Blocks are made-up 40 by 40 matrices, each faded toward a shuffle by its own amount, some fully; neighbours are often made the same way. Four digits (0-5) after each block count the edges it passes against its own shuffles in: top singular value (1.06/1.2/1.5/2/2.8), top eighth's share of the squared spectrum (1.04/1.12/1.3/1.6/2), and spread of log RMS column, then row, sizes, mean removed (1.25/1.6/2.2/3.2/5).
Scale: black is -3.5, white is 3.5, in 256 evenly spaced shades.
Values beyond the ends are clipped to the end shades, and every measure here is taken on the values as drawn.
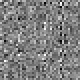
4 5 2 2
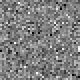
2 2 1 0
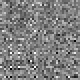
3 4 2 2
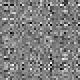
4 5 3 3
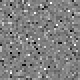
2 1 0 0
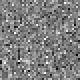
0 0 0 0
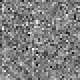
0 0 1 0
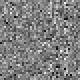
1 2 2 0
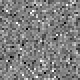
0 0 0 0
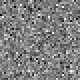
0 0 0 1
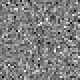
0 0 0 0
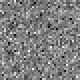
0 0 0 0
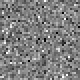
0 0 0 0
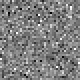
0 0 0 0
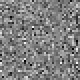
1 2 2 0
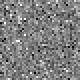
1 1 0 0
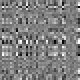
4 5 3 3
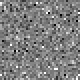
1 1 0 0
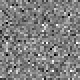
3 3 1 1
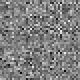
3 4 1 2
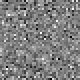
3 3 1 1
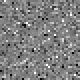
2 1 0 0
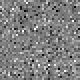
2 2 0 0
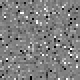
0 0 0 0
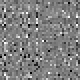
4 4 2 1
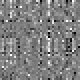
4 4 3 2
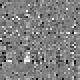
3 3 1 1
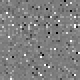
2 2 0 0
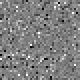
2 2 0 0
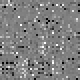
3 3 1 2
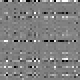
4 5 2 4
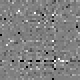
3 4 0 1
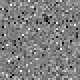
2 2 0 0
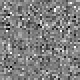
3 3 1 1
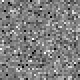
1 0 0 0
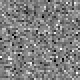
1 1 0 0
